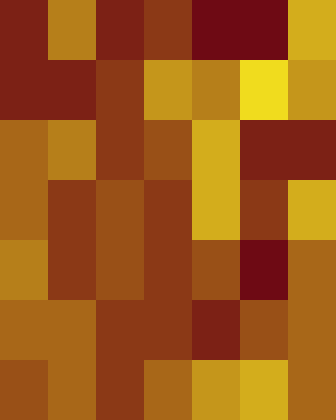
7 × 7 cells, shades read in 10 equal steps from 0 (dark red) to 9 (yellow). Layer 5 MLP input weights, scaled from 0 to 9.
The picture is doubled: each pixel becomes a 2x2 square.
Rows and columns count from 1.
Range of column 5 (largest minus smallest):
7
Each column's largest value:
5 5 3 6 7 9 7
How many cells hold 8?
0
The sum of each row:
16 30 23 27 19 20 30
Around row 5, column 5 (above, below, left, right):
7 1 2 0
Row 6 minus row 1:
3 -1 1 0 1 3 -3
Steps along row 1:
up down up down same up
